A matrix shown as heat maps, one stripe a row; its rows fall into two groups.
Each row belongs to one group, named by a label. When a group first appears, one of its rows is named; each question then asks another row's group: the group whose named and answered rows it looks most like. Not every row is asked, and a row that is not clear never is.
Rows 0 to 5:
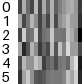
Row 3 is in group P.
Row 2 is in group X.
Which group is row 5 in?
X
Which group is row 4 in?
X
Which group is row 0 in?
X
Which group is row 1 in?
P
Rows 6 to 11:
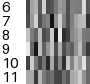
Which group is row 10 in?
X
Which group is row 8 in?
P
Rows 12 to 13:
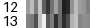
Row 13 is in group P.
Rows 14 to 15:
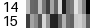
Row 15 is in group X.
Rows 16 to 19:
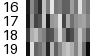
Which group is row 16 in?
X
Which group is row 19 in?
X
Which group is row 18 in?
X
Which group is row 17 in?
X
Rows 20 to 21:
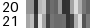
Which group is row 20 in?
P
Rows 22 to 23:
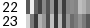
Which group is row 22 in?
X
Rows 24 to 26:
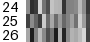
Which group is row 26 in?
P
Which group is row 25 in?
X
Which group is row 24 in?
P
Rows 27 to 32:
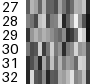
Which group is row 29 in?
X
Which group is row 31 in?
X
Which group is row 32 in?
X
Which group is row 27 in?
X
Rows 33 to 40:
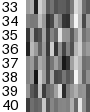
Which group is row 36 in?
X
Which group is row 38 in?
P
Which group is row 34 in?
P
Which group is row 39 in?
P
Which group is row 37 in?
P
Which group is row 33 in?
P
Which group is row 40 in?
X
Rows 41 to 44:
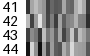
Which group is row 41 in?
X
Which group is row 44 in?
X
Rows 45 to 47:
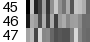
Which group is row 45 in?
X
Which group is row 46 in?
X
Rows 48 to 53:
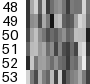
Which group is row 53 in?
P
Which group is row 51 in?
X
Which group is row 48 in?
X
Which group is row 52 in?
X
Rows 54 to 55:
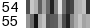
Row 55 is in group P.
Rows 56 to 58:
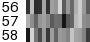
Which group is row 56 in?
X
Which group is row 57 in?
P
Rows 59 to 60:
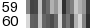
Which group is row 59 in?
P
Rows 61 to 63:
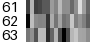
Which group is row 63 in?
P
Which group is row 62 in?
X
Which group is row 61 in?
X
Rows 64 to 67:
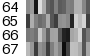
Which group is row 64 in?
P
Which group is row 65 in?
X
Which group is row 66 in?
P
